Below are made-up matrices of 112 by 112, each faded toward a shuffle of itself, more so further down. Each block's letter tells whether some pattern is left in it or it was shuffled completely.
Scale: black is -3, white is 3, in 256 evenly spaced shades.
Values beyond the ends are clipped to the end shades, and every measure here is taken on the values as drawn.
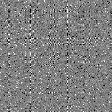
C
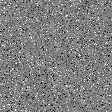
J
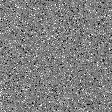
J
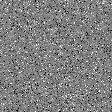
J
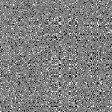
C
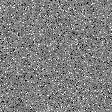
J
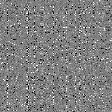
C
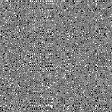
C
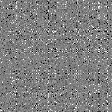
C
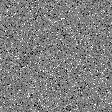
J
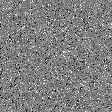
J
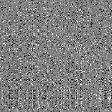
C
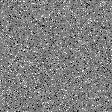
J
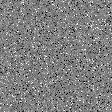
J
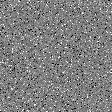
J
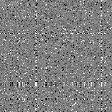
C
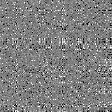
C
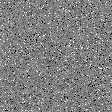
J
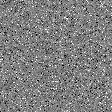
J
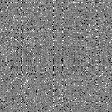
C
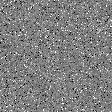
J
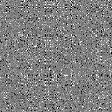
C
